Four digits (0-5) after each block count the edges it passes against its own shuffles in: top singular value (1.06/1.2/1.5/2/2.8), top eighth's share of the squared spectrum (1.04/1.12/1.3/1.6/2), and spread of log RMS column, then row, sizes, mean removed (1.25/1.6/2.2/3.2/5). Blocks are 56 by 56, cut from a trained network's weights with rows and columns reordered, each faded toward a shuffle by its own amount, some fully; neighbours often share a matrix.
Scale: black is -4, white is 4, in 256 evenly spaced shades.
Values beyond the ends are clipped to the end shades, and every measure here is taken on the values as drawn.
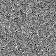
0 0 0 0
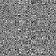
4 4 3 2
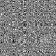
4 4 2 2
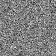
0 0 0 0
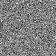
0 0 0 0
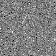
1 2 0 0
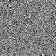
3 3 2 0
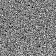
1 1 0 0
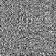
3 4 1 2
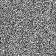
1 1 0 0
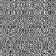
4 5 3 2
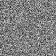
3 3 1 0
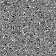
0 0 0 0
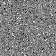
1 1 0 0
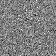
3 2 0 0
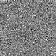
3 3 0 1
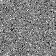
0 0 0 0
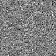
3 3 1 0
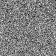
0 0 0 0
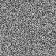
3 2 1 0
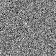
1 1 0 0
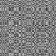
4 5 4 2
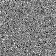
2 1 0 0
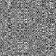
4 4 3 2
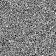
2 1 0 0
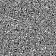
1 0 0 0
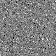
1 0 0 0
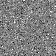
2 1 0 0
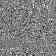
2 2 1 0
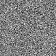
2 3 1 0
